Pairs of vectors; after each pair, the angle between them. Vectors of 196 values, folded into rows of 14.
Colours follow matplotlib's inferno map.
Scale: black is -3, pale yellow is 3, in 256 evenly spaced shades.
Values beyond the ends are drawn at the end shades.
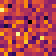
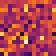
partly aligned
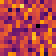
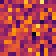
nearly opposite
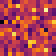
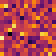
orthogonal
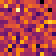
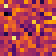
partly aligned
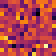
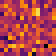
nearly opposite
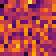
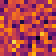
partly aligned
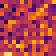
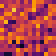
nearly opposite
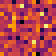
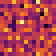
nearly opposite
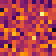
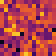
partly aligned
